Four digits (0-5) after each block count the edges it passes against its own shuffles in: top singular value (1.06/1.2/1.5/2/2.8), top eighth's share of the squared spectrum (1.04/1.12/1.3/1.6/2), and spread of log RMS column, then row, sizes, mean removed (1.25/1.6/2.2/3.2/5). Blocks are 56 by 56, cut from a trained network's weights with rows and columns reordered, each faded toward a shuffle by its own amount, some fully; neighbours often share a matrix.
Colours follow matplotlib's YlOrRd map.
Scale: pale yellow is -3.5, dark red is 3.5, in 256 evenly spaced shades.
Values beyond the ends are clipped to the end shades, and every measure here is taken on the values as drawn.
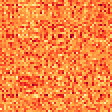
4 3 1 2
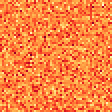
0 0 0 0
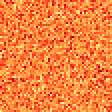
2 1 0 0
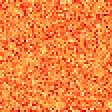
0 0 0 0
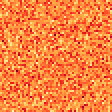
0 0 0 0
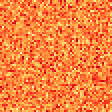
0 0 0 0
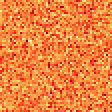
0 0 0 0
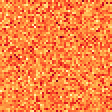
2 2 0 0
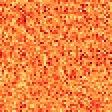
3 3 2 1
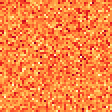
1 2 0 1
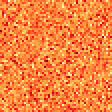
2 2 0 0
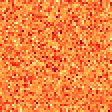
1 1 0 0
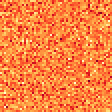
2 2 0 0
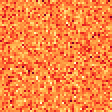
1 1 0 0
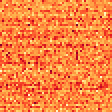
3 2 1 0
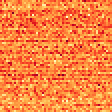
3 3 1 1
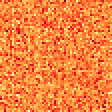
1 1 1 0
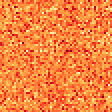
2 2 0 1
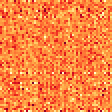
2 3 1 2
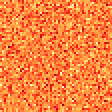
1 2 0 1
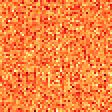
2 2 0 1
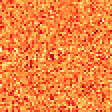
3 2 0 1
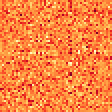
3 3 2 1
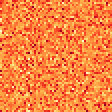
3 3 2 1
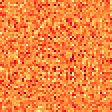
3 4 2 2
